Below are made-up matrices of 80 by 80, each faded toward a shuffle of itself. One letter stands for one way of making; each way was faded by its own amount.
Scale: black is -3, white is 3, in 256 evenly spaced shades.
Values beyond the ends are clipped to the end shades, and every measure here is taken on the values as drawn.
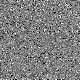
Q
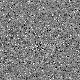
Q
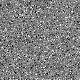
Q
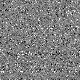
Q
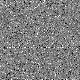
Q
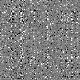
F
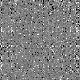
F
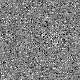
Q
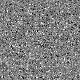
Q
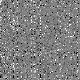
F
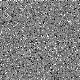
Q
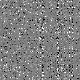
F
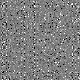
F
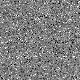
Q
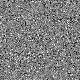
Q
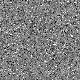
Q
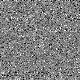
Q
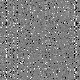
F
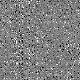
F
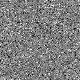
Q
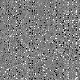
F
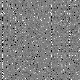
F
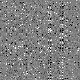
F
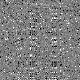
F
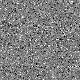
Q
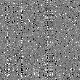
F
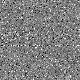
Q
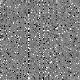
F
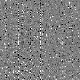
F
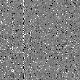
F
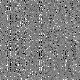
F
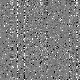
F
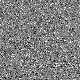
Q
